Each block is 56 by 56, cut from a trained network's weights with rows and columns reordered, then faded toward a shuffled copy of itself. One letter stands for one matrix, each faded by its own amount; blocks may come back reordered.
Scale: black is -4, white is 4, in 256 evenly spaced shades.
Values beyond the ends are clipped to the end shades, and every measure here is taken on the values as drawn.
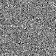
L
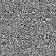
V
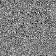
L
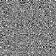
V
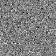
L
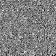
L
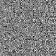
V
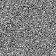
L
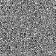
V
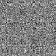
V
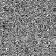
V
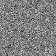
L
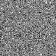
L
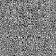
V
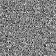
L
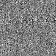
L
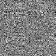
V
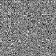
V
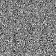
L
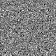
L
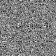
L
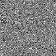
V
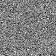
L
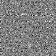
L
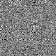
L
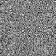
V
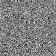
L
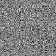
V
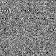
L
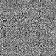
V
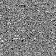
L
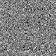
V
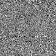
L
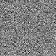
V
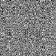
V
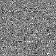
V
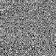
V
